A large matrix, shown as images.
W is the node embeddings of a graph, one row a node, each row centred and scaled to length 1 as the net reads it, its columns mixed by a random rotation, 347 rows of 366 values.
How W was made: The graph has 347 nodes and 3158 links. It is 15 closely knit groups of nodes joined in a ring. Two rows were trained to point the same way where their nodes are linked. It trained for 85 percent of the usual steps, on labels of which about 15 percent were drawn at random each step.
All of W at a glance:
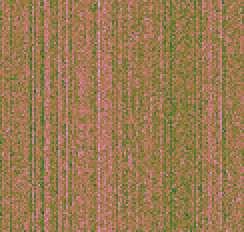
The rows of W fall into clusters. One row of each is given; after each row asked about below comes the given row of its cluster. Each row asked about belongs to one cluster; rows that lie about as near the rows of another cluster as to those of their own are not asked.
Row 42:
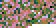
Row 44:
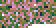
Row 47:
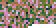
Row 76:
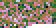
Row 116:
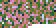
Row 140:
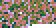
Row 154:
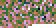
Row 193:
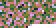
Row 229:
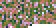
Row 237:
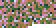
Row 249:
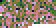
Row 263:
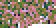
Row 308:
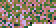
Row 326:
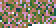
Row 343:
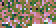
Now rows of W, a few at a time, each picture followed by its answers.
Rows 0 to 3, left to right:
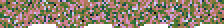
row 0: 263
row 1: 44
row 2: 154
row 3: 237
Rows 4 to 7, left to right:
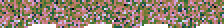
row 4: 237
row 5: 249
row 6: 140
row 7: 237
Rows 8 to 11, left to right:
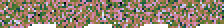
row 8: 326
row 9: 343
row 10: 343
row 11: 116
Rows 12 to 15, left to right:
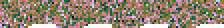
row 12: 343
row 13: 47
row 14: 229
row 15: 140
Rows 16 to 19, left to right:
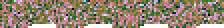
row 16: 47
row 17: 249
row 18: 193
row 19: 44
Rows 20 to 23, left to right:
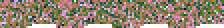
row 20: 237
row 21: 42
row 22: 263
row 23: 249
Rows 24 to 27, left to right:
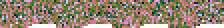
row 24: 229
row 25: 154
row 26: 263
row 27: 193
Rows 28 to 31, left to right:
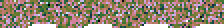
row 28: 308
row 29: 193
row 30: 47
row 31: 237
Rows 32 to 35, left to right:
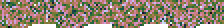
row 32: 343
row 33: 326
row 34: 47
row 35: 116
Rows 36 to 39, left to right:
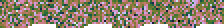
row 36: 308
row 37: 326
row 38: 116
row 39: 229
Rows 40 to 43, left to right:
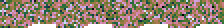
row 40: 193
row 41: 44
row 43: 229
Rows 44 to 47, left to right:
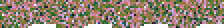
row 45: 308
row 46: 116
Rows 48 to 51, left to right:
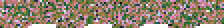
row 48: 76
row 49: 140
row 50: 343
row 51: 47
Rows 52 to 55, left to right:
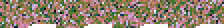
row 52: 116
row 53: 326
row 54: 193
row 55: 154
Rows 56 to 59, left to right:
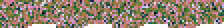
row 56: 154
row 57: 76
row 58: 154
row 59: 326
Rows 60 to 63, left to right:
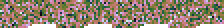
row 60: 140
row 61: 343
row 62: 237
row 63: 154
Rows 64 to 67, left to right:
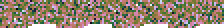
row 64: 249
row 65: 249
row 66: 326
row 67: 326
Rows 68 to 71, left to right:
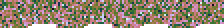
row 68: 229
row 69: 343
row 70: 42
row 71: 237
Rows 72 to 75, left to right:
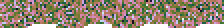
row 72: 237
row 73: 343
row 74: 229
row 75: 249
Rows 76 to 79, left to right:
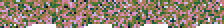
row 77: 42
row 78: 47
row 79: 140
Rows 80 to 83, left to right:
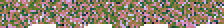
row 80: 229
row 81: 42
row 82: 116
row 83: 263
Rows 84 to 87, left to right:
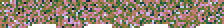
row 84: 42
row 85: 249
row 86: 263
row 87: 44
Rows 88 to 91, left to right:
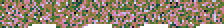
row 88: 44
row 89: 76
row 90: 237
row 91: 343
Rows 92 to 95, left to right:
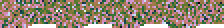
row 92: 42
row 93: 193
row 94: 47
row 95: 263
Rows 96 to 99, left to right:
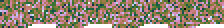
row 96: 193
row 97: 237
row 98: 237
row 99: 249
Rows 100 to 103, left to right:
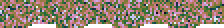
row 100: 193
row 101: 263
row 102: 229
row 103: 343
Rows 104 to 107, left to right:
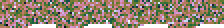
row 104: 42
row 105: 47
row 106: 76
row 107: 237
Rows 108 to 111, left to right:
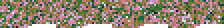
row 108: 140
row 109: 76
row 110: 154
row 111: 76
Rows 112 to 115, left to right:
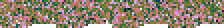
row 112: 42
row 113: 47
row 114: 237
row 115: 116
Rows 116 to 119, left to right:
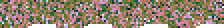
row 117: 154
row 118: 249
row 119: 263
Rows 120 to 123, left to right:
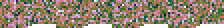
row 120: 42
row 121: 76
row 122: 237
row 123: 193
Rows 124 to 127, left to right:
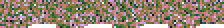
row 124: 229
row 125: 263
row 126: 237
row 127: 42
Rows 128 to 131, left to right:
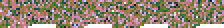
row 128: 42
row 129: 263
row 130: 193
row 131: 343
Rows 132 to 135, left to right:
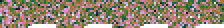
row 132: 249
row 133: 44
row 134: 263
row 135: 76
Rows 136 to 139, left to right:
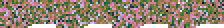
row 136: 47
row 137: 229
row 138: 116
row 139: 42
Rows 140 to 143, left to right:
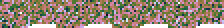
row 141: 140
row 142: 343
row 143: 308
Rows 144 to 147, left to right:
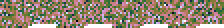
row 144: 193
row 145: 343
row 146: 263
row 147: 44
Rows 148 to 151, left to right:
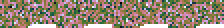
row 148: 44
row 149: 42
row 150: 343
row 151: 193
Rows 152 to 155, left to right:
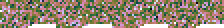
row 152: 140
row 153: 76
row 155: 343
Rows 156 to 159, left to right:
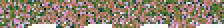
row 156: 326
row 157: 116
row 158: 44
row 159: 154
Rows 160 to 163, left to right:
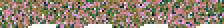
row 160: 116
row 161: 44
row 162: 44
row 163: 44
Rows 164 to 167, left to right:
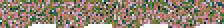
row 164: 326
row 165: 116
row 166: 229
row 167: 76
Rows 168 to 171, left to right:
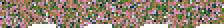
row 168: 343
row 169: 237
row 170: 193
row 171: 237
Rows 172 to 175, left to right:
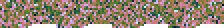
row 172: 44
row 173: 42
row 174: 154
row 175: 263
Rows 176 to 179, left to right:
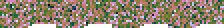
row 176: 308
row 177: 308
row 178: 237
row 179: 47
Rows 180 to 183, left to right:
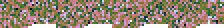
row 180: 249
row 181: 47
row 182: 237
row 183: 263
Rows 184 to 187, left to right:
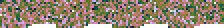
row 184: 249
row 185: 308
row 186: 193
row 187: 76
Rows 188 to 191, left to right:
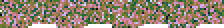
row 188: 193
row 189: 42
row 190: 76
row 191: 44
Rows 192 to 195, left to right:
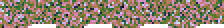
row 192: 76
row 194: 44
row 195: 47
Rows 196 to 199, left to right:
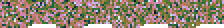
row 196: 343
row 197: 47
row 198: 154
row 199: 343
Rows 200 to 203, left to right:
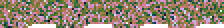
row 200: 263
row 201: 116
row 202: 44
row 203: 154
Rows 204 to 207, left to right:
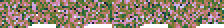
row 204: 116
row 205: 76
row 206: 237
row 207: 116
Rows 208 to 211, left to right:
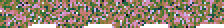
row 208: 193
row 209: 237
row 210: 47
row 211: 193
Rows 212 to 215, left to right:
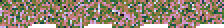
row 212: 249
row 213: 193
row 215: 42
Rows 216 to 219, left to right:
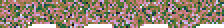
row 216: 308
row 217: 263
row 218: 44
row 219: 326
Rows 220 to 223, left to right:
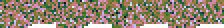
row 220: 193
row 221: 343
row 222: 326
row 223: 47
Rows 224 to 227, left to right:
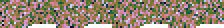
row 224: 116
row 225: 116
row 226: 263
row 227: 42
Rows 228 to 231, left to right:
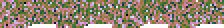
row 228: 42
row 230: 229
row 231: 229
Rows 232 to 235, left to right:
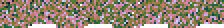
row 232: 343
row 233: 42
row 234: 140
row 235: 308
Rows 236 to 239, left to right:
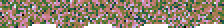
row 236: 116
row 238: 47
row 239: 76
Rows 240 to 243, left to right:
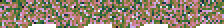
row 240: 249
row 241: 193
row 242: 263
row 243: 229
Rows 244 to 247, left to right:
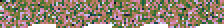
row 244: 249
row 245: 326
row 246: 343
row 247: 249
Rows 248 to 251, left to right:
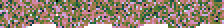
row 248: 47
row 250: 154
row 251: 308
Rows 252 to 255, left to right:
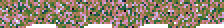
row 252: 76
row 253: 326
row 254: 237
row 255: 193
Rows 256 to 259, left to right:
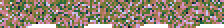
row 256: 76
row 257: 193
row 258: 140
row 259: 42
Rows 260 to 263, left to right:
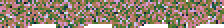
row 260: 42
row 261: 44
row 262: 47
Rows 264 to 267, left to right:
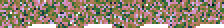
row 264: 154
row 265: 44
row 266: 343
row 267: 237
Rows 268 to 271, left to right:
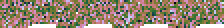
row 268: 154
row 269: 140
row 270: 44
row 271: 47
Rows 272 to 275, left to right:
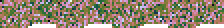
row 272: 308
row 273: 308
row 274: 154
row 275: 237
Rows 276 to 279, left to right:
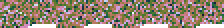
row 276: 140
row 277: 140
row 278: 140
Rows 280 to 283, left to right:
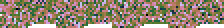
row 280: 249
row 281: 326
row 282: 44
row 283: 44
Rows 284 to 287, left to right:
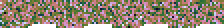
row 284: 326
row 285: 326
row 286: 116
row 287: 343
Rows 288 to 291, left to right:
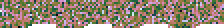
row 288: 193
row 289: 47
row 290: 154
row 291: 237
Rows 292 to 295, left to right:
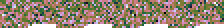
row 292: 44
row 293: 263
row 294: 116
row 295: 76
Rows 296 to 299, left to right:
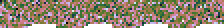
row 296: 249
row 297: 308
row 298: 308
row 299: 140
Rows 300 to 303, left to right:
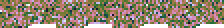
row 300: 193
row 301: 308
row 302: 229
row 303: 229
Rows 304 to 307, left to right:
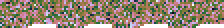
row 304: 343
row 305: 44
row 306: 263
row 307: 326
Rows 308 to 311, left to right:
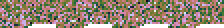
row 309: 237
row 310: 193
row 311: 44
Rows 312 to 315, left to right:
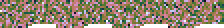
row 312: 193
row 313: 47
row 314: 263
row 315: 76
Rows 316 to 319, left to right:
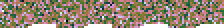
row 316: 326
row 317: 263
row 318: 249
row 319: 249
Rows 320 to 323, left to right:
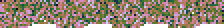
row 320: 249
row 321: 47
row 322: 116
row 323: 116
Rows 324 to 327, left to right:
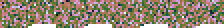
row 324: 343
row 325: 47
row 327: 154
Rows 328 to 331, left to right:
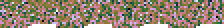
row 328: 193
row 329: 193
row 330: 249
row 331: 343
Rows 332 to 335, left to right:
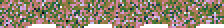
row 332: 154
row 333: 229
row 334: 237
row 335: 154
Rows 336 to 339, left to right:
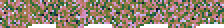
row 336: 326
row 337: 229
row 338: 326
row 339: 140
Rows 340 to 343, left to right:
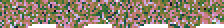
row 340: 116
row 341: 154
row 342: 47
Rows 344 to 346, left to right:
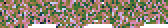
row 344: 116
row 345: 76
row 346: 249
